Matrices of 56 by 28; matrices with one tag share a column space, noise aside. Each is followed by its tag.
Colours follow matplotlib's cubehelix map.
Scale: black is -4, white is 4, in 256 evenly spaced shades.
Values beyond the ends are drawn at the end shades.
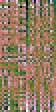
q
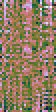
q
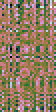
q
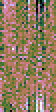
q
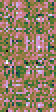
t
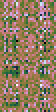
t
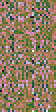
t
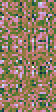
t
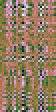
q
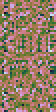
t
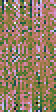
q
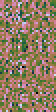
t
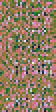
t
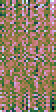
q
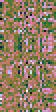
t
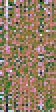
q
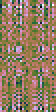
q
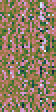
t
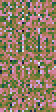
t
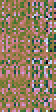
t
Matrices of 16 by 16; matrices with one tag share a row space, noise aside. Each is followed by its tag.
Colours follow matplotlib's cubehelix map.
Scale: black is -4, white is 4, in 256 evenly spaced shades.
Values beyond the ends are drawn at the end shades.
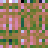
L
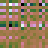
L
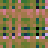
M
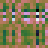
M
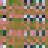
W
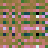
M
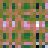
M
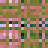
L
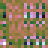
W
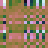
W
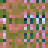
W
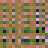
M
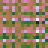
M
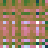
M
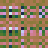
L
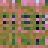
M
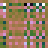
W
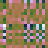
W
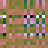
W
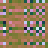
W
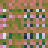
W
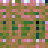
M
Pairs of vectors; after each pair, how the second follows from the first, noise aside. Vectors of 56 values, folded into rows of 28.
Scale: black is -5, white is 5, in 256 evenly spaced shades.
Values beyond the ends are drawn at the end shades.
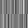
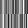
scaled up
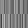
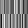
scaled up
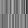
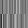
reversed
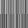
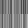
reversed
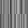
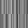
reversed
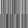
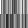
scaled up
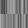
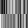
scaled up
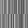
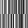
scaled up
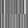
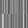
reversed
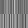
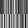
scaled up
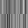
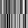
scaled up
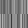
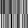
scaled up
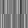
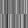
reversed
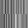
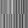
reversed
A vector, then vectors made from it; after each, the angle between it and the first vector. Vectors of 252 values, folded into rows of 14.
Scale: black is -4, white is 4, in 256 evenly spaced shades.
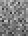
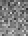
nearly opposite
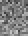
partly opposed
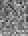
partly opposed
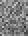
partly aligned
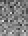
nearly opposite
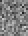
partly opposed
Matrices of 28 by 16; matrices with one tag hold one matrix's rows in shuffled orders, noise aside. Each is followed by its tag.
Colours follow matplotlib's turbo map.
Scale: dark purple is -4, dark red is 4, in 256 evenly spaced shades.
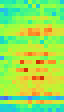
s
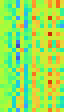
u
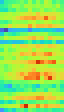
s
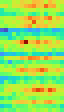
s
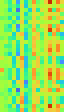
u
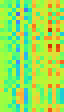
u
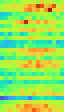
s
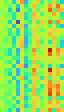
u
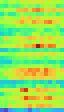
s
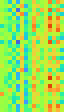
u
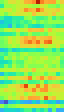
s
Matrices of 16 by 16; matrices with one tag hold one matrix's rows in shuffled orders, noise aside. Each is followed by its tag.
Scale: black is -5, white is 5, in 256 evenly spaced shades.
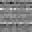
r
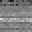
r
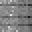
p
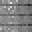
p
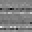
r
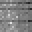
p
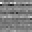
r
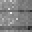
p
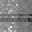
p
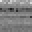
r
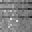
p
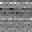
r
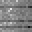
p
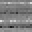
r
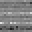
r
